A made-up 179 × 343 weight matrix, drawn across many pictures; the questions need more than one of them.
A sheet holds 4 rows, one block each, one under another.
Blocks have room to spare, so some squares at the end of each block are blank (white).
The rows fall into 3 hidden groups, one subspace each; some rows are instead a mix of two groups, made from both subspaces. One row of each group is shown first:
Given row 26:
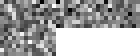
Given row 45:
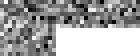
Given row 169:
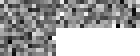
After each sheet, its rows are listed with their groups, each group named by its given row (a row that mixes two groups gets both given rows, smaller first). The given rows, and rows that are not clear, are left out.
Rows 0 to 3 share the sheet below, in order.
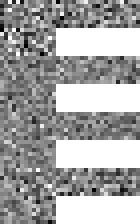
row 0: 26
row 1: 169
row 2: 45
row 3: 169
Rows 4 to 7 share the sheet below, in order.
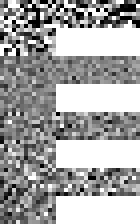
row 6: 26
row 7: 45
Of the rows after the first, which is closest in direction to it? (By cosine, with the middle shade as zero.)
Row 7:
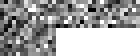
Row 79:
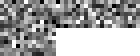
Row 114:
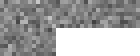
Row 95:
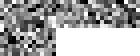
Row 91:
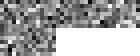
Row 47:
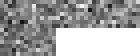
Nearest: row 47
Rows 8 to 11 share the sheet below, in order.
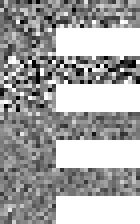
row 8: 169
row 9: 45
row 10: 169
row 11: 169
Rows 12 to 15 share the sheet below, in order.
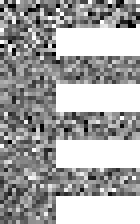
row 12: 169
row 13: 26
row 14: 45
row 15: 45
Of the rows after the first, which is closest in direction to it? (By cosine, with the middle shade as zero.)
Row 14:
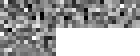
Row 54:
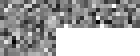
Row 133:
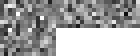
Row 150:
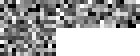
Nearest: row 150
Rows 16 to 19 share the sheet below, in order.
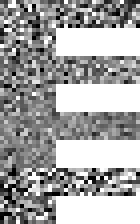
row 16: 45 and 169
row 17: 45
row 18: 169
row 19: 45
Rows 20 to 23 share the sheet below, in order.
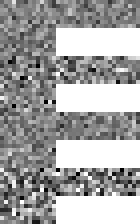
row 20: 26 and 169
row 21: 169
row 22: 169
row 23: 26
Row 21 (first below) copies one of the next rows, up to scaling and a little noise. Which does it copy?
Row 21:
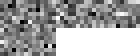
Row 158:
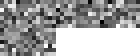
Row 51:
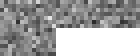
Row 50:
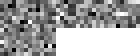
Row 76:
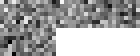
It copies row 50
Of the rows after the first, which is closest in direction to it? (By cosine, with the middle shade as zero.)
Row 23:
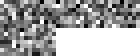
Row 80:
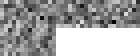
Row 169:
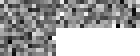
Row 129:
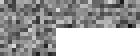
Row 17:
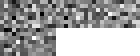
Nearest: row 129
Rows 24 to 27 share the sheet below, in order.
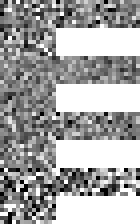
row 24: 26
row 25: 169
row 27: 169
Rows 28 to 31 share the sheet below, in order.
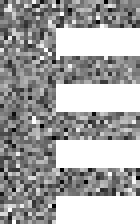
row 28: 26
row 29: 26
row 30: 45
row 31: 169
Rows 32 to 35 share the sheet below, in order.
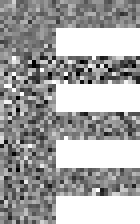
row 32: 169
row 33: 45
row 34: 26
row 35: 26 and 169
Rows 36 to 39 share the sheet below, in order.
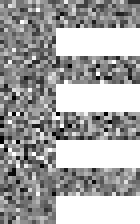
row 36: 169
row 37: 26
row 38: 26
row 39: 45 and 169
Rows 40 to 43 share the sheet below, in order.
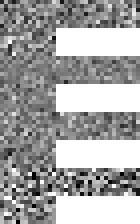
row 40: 169
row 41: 26
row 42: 169
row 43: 45
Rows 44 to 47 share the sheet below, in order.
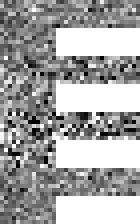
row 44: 45
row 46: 26 and 45
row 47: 45 and 169
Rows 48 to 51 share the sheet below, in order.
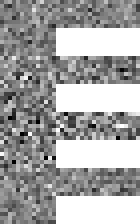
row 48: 26 and 45
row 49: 169
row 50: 169
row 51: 169
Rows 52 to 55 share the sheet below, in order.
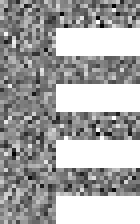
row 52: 26
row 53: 45
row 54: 26
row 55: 45
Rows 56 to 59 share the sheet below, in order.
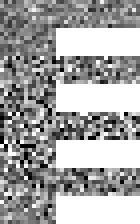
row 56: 45
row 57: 26
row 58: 26
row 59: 45
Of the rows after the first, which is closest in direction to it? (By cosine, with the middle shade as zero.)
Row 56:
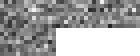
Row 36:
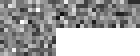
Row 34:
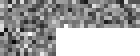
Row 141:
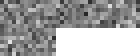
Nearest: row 36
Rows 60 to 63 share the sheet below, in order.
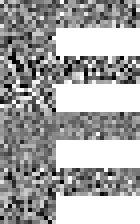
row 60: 169
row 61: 26 and 45
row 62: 26
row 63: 26
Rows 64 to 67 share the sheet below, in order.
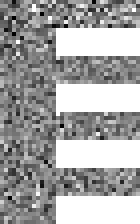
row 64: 45
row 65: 26
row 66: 26
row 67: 45
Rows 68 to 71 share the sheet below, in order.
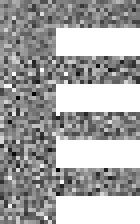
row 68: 45
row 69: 45
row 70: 26
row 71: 26
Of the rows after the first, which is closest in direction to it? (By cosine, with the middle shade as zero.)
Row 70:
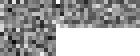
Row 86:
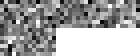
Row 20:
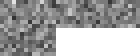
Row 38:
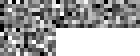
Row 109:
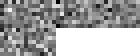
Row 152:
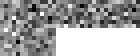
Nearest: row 20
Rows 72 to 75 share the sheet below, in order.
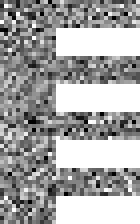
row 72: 45
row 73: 45
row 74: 45
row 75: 26
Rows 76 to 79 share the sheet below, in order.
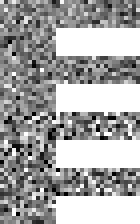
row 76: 169
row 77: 45
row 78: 26
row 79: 26
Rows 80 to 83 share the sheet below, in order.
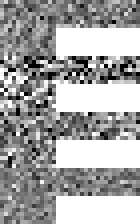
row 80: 45
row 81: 45
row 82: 169
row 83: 45 and 169
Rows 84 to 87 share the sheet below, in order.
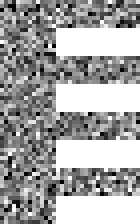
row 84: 169
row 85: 45 and 169
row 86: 169
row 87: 26
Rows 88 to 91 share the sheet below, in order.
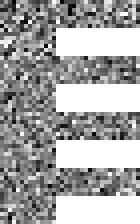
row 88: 169
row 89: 169
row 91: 169
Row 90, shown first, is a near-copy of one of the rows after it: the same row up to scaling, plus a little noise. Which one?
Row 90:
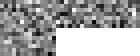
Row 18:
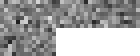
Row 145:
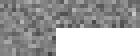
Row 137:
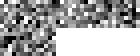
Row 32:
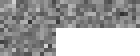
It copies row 145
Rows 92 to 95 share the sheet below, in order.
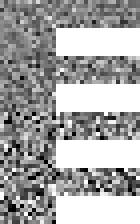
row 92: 169
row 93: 169
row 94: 26
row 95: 26 and 169
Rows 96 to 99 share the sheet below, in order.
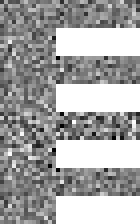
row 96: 169
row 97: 26
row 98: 169
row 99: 26
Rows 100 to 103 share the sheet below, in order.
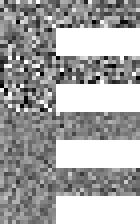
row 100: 169
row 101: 26
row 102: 26
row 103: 45
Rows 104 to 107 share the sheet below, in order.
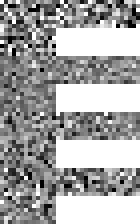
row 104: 169
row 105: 45
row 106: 26
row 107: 45
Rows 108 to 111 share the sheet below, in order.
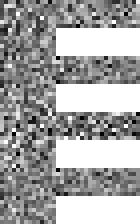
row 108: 45
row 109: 26
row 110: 45
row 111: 26
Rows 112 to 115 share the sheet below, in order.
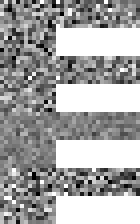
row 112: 26
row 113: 169
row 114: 169
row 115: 45
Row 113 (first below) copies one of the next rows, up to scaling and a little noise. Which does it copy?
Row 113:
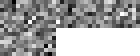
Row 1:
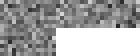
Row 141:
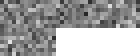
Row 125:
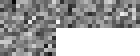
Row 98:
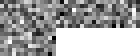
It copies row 125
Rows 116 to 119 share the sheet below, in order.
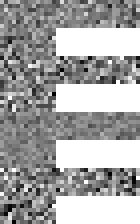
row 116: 169
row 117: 169
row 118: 169
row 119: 169
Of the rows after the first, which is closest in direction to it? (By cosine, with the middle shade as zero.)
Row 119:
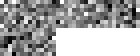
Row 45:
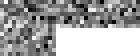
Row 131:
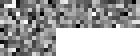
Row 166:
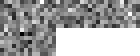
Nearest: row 131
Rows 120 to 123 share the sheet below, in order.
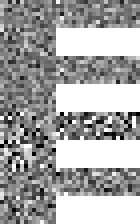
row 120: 26
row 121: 169
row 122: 26 and 169
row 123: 26
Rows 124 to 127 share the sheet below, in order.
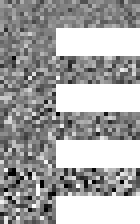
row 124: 26
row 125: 169
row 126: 26
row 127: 45
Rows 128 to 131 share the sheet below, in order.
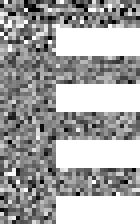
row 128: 45
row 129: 26 and 169
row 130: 45
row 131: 45 and 169
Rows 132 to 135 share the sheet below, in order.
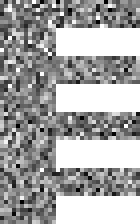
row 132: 26
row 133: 45
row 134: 45
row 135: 26
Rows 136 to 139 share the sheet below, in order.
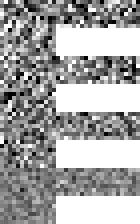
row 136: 45
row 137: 169
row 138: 26
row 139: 169
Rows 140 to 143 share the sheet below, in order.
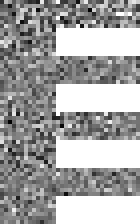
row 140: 26 and 169
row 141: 169
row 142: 26
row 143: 26
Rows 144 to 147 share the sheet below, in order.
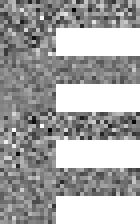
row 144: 45 and 169
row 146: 45
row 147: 169
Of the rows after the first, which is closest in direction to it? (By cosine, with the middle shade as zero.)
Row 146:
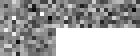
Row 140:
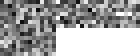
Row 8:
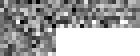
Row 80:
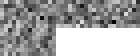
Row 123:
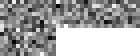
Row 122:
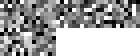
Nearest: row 80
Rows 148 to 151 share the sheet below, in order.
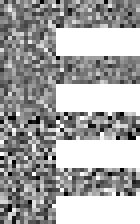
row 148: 26
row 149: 26
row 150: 169
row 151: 26 and 169
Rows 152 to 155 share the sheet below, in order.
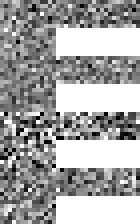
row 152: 45
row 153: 26 and 169
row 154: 26 and 169
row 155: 169
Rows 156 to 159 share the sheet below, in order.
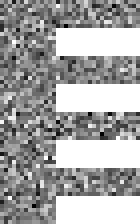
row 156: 26
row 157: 169
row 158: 169
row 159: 45
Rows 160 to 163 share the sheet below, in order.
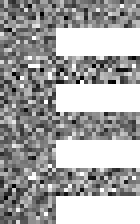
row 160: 45
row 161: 45 and 169
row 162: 26 and 169
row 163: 45
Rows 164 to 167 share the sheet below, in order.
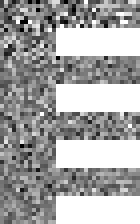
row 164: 169
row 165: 26
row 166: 26
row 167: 169
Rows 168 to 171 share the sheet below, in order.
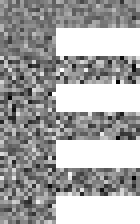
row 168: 26 and 169
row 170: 169
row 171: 45 and 169
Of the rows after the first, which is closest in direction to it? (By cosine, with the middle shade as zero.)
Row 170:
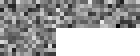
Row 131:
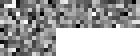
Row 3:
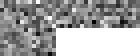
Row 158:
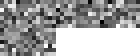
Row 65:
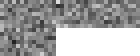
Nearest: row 3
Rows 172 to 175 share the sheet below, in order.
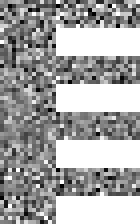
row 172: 26 and 169
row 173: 169
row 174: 26
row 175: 26
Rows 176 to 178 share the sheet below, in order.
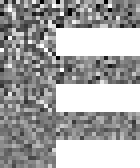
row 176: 26
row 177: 26
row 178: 169
